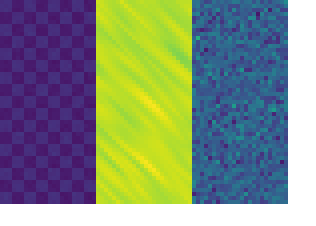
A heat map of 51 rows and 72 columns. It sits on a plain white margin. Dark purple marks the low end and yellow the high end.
It is made of 1 by 3 panels. Panel 1,1: very low, checkered, faint in contrast. Panel 1,2: very high, slanting down to the right, faint in contrast. Panel 1,3: low, fine-grained.
